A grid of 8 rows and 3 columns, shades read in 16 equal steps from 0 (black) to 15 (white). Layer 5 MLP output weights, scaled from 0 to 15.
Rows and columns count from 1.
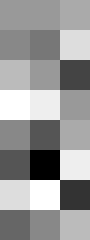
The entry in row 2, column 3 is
13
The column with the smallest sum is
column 2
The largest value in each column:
15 15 14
